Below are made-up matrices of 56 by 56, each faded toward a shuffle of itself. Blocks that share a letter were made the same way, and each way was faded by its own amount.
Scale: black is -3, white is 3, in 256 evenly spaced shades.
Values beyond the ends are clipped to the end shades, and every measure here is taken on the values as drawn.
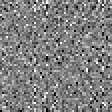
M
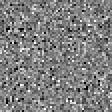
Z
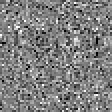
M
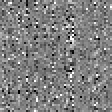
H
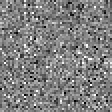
Z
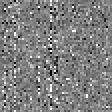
H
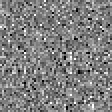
Z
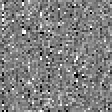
H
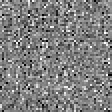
M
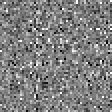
M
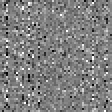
H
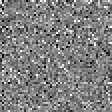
Z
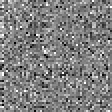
M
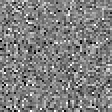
M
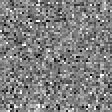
Z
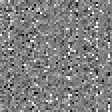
H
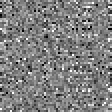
M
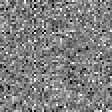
M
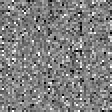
H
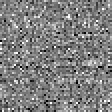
M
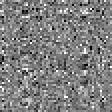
M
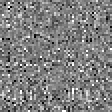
M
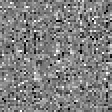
M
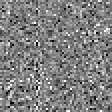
M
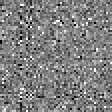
M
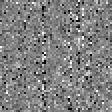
H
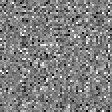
M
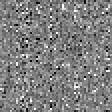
H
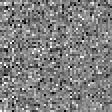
M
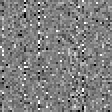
H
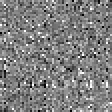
M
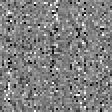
H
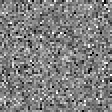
Z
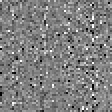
H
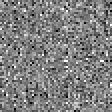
M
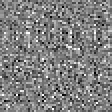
Z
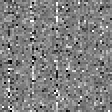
H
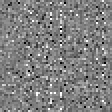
H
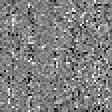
H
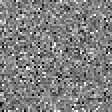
Z
